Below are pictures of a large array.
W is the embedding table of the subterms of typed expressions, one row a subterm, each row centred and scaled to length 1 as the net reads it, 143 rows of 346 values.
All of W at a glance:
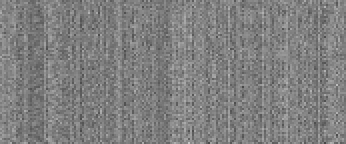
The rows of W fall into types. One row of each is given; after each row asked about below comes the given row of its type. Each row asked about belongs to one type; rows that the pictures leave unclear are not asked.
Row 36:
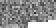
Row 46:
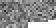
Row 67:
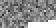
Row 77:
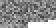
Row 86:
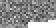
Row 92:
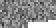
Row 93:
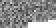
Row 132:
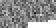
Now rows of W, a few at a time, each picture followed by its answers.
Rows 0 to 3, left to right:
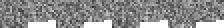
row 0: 92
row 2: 93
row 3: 36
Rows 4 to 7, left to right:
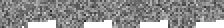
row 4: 93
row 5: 86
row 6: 67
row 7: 93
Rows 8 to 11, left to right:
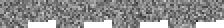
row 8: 67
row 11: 86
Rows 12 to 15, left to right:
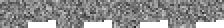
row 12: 46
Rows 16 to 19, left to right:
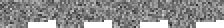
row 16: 46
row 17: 92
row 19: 92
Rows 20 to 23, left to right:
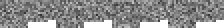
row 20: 77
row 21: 92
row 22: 46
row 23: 77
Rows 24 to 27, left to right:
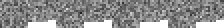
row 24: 93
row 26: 67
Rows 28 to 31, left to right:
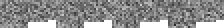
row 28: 77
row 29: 77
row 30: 93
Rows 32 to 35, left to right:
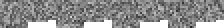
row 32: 92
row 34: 46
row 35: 132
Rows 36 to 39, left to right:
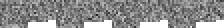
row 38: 132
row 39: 36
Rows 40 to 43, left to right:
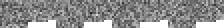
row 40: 36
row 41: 132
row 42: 67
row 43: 67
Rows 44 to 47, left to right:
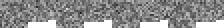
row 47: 67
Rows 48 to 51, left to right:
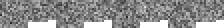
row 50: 92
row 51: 67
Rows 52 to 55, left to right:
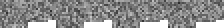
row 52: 36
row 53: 92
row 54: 46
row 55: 46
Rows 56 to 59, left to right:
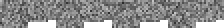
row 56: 92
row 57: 46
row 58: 46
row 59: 132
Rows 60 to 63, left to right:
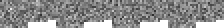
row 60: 93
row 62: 86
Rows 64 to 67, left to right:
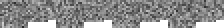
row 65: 93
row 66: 77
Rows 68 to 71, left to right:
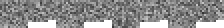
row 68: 77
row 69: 77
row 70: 93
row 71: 86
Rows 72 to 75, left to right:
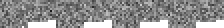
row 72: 93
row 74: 93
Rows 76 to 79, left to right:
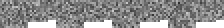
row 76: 93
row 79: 67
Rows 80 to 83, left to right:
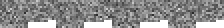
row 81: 46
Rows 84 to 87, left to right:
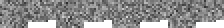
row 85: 132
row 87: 67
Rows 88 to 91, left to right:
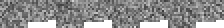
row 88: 67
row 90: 36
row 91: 92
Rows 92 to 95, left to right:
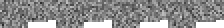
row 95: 46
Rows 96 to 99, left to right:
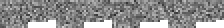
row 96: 86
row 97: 46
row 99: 77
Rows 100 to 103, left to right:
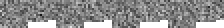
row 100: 77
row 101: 36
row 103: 46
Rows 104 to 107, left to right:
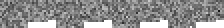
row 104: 67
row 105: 46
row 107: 93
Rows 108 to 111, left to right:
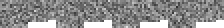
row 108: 86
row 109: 77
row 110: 36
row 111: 132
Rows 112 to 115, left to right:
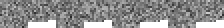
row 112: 132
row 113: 92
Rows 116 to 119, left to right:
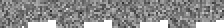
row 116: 93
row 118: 67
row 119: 67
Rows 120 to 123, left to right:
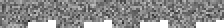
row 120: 36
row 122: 92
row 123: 77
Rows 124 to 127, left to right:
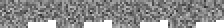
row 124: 77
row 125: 132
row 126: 77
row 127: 67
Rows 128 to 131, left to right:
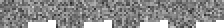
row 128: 92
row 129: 93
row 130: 93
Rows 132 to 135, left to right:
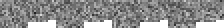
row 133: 77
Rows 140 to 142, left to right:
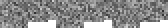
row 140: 77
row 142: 36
